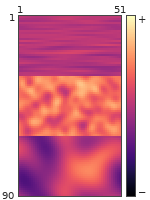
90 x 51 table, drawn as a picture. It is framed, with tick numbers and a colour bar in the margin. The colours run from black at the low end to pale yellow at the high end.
It is made of 3 by 1 panels. Panel 1,1: middling, streaked across, faint in contrast. Panel 2,1: high, blotchy. Panel 3,1: middling, smooth, strong in contrast.
